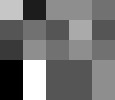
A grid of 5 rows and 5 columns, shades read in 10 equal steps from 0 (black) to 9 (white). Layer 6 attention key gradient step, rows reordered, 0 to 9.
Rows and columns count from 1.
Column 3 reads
5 3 4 3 3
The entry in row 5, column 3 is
3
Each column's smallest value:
0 1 3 3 3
